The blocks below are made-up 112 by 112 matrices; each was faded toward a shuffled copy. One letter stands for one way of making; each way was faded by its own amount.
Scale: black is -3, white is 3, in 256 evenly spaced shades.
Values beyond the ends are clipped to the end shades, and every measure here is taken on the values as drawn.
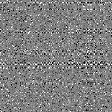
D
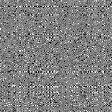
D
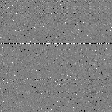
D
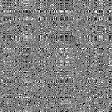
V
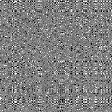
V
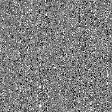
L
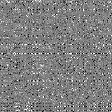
D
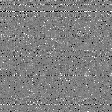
D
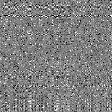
D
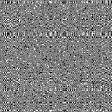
V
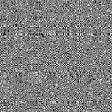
V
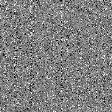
L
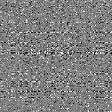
D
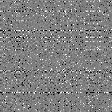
D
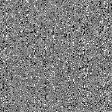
L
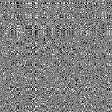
V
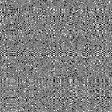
V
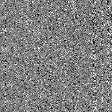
L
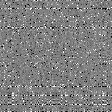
D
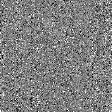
L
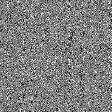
L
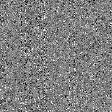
L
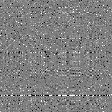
D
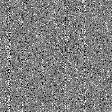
L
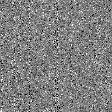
L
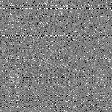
D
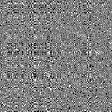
V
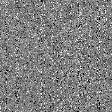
L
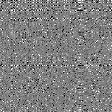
D
